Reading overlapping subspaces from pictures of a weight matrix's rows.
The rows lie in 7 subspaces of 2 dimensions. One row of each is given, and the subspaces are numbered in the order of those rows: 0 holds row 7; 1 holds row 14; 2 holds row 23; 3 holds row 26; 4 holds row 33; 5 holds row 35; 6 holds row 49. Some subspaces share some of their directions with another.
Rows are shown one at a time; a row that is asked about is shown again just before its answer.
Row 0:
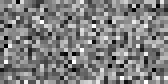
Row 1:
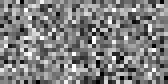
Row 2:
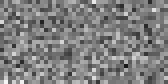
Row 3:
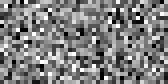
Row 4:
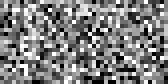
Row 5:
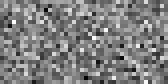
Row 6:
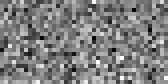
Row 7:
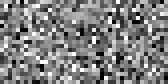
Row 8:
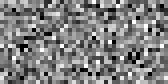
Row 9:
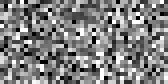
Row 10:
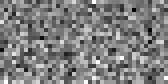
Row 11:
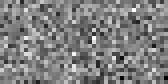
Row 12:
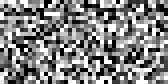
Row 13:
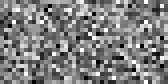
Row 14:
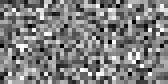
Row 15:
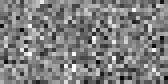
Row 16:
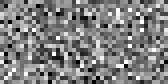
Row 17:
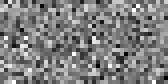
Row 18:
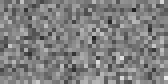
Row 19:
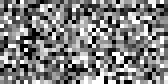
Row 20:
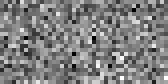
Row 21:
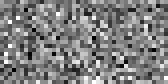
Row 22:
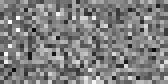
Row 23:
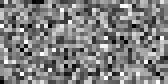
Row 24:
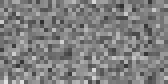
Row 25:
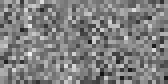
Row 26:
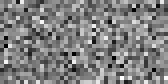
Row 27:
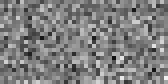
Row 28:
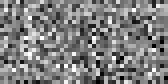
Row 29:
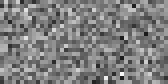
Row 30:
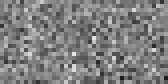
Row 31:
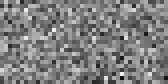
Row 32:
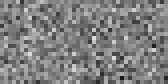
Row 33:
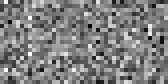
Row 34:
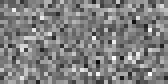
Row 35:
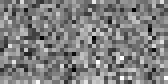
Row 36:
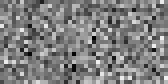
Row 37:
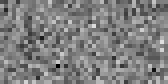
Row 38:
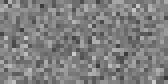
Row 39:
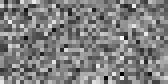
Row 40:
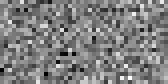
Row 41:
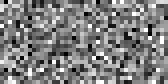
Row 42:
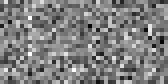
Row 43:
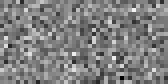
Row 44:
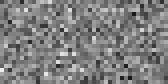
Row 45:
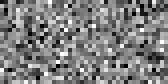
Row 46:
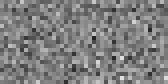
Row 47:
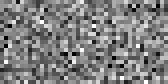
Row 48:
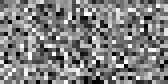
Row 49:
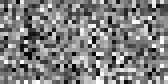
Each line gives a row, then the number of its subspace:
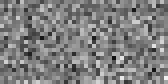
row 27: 6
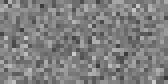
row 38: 4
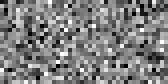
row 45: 6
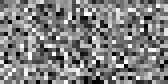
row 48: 0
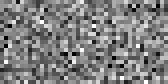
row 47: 3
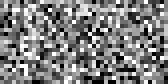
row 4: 3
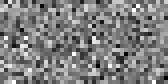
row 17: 4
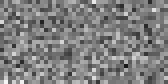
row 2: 5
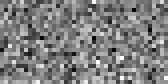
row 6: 5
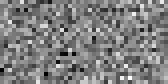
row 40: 6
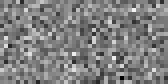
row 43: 3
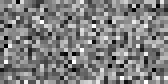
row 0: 3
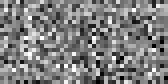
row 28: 6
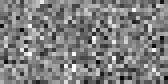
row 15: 2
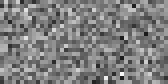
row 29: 2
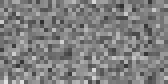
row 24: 5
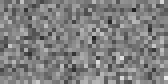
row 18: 5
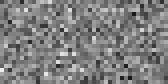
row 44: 6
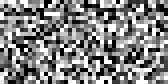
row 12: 1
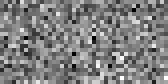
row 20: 4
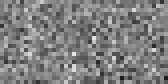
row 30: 2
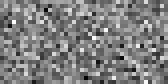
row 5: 3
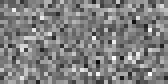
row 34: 1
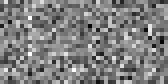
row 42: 4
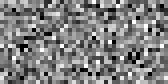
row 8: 1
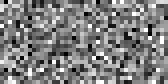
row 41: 4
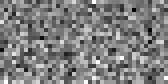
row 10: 5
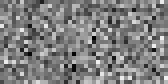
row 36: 2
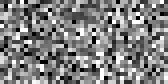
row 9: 0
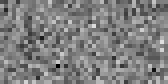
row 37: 6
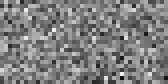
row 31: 2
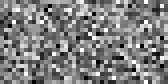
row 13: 3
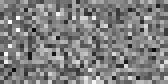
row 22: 0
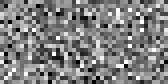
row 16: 0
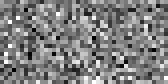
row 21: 0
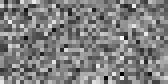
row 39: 2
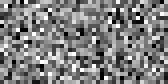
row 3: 0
